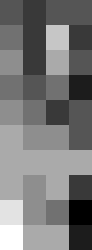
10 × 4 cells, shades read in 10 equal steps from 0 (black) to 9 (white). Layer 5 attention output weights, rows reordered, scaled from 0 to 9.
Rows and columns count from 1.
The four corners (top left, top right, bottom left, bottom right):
3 3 9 1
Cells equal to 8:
1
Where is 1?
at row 4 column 4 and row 10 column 4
